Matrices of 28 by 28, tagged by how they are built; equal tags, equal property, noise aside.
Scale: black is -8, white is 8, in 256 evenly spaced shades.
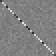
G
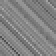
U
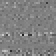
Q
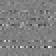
Q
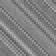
U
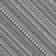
U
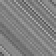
U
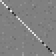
G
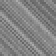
U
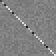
G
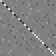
G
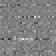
Q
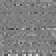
Q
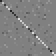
G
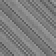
U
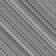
U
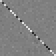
G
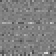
Q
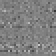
Q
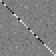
G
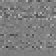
Q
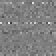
Q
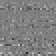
Q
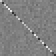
G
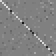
G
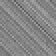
U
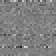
Q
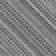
U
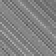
U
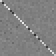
G
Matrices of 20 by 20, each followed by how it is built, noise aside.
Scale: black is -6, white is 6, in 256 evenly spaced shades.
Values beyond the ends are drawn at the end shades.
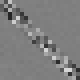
banded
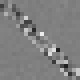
banded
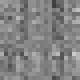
low rank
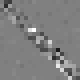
banded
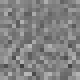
low rank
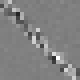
banded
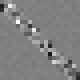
banded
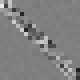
banded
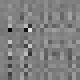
low rank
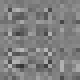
low rank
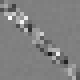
banded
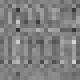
low rank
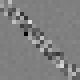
banded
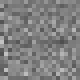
low rank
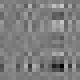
low rank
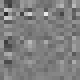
low rank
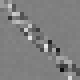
banded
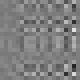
low rank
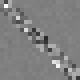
banded
